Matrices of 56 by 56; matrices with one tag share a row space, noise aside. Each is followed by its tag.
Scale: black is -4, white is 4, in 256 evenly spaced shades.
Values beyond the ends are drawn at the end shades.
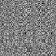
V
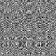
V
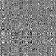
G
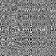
G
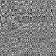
G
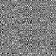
G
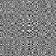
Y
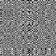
Y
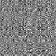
V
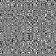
Y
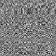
V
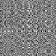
Y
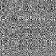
G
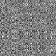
G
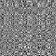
V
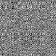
G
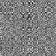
Y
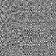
G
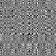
Y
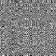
G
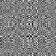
Y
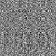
V
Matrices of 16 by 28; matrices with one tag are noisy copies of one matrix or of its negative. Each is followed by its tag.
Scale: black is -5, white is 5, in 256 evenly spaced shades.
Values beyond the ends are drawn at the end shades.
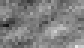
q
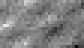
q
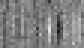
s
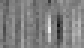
s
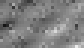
q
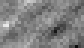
q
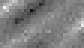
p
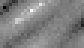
p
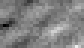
q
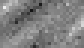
p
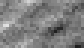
q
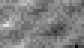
q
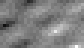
q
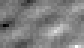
q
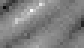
p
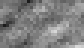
q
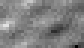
q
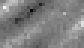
p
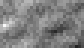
q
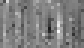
s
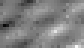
q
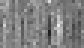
s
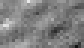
q
